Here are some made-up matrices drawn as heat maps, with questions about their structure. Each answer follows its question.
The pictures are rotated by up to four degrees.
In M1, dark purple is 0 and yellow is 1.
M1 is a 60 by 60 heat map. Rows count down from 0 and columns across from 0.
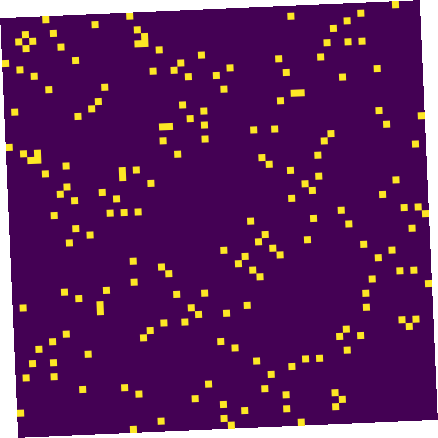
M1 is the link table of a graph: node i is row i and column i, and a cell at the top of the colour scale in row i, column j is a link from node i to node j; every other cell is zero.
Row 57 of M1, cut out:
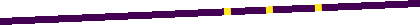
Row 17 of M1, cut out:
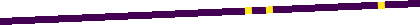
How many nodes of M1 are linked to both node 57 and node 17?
1
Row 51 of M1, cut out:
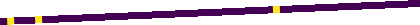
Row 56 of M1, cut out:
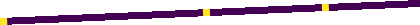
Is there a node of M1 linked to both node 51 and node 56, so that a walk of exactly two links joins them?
no
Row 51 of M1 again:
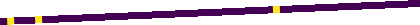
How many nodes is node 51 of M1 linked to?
3
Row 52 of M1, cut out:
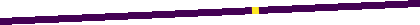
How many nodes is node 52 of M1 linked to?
1
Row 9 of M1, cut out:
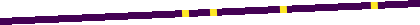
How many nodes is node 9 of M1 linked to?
4
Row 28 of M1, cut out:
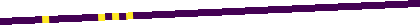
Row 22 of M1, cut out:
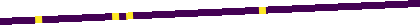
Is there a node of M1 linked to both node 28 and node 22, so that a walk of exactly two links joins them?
yes
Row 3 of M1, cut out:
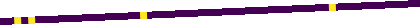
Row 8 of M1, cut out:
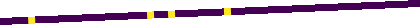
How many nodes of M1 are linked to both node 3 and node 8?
1
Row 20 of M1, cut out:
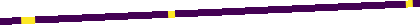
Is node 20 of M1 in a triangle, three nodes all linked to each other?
yes
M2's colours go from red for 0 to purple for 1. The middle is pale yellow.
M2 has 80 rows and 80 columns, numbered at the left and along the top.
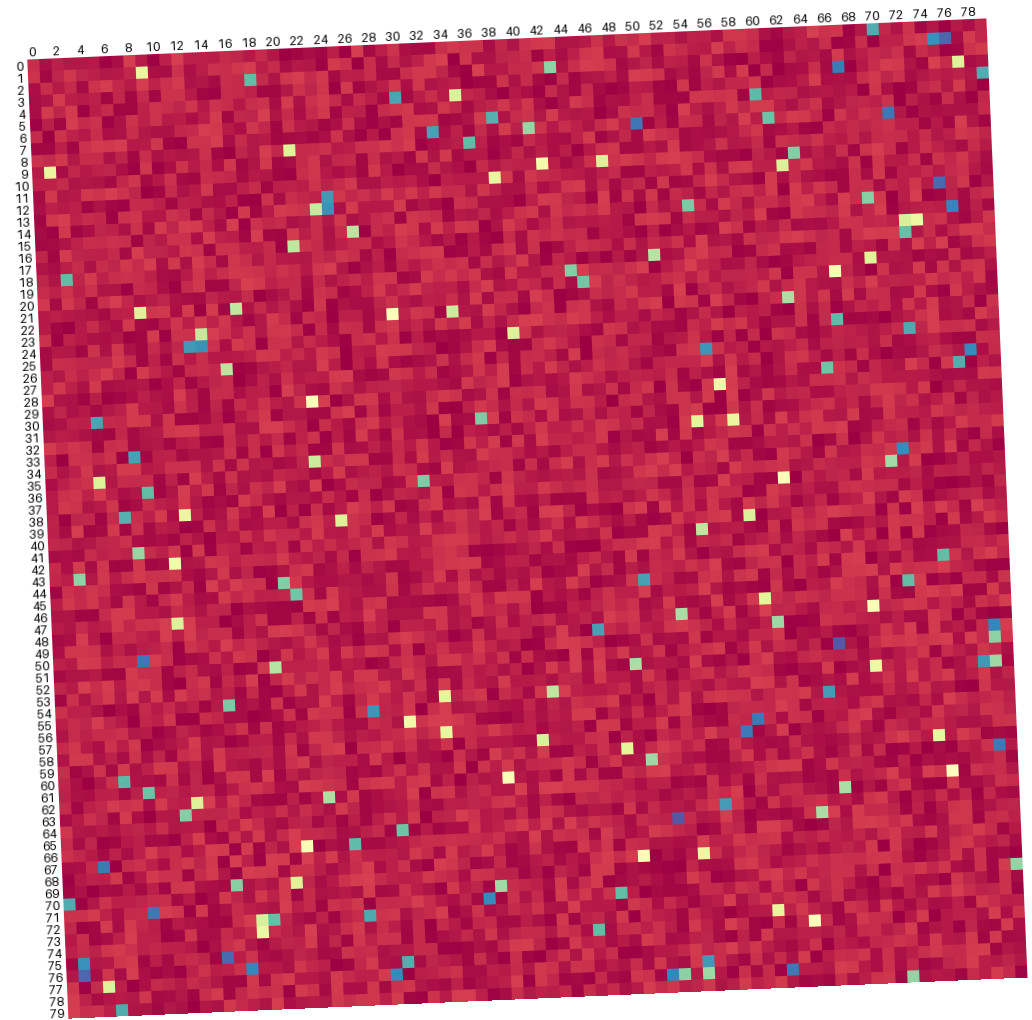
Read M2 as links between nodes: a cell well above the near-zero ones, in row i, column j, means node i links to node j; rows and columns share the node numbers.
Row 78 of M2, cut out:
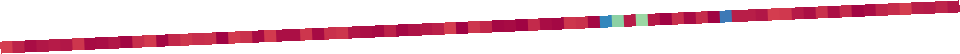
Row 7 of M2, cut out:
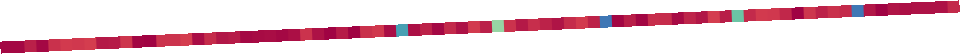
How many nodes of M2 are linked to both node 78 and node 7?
1
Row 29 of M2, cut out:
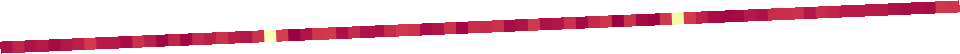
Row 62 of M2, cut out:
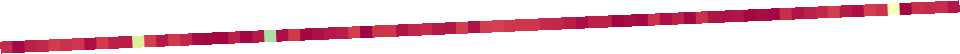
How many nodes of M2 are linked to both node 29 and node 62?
1
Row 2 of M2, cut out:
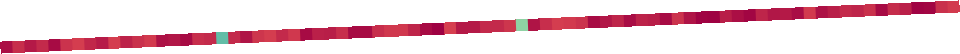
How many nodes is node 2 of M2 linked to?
2
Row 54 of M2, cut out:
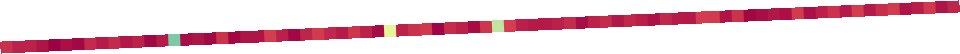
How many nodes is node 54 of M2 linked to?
3
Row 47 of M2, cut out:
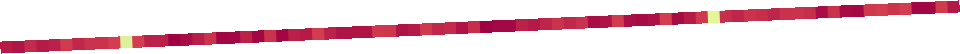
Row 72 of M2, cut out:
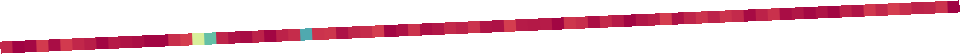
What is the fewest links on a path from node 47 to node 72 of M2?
4
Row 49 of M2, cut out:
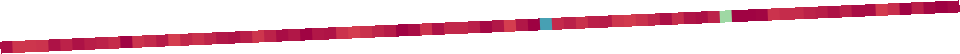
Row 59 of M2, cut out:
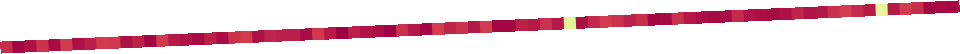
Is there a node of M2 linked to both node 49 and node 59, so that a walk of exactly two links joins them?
no
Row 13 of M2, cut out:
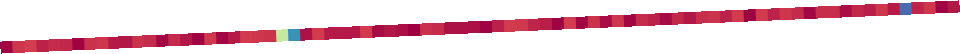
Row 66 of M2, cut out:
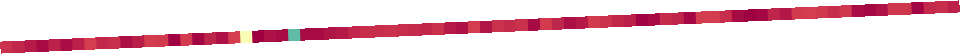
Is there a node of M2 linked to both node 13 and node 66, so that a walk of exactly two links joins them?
yes
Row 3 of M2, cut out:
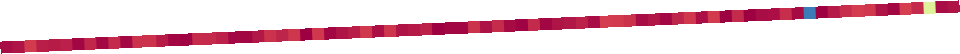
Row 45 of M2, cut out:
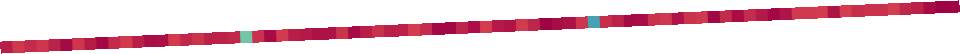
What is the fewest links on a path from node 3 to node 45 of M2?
6
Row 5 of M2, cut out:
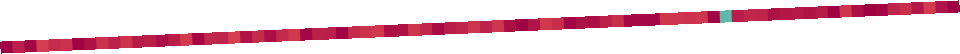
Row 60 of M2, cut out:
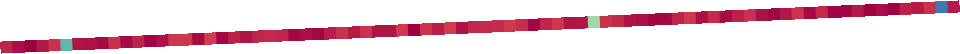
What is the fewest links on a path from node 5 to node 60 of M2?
1
